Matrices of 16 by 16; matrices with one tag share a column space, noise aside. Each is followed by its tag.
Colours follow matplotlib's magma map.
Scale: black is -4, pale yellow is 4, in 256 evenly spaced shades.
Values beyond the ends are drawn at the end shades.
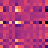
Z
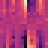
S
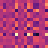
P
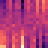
S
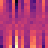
S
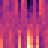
S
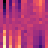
S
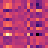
P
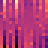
S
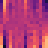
S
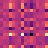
P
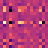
Z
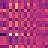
P
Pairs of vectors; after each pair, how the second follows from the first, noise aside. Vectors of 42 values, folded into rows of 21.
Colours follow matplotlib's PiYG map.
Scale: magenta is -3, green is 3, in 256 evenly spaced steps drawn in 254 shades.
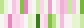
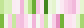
reversed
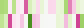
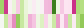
reversed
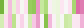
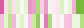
negated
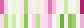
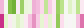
reversed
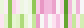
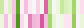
reversed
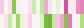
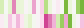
negated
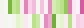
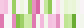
reversed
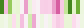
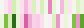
reversed
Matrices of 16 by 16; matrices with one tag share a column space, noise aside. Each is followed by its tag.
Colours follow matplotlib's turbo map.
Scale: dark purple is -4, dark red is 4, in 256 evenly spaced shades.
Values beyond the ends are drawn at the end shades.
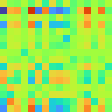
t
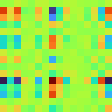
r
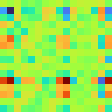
r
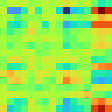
t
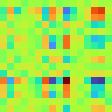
r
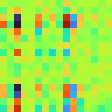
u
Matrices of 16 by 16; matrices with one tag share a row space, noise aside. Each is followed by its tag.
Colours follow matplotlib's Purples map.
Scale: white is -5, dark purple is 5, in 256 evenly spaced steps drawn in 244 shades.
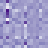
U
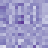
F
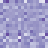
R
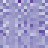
R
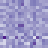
F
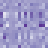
R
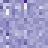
U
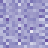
R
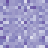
R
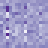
U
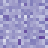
R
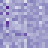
U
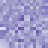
F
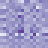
F
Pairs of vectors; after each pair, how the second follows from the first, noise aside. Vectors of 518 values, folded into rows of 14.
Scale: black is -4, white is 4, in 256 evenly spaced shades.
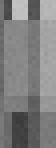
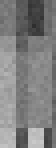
reversed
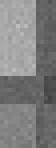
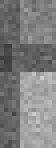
reversed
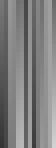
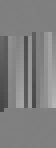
partly zeroed
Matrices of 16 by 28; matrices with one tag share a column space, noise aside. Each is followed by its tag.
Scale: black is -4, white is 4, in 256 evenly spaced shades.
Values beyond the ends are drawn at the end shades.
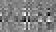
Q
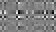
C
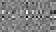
C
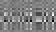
Q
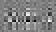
Q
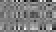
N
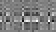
Q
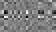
C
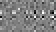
C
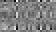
N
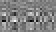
Q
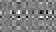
C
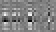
Q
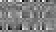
N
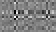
C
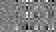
N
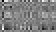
N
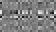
C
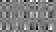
N
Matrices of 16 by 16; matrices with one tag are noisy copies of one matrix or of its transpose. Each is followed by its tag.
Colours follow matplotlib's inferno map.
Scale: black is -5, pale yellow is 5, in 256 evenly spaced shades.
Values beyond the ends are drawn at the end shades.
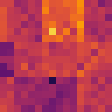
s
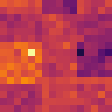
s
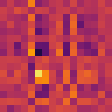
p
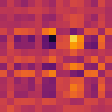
p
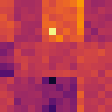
s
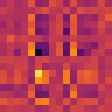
p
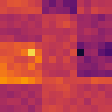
s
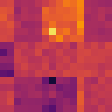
s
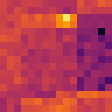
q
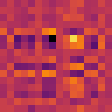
p
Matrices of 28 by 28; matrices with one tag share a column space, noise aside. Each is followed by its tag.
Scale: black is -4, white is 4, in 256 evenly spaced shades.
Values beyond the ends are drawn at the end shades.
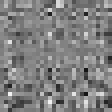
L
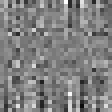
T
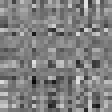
T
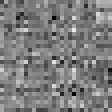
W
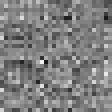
W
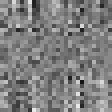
T
